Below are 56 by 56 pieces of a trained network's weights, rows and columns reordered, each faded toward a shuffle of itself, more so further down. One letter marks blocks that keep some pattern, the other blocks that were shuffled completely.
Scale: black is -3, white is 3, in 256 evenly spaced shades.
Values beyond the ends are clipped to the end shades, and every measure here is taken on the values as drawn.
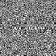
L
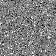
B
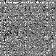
L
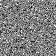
B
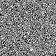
B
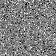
B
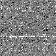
L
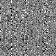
L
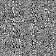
L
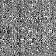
L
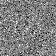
B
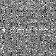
L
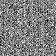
L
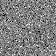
B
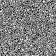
B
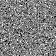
B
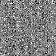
L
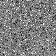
B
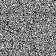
B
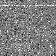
L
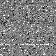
L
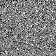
B
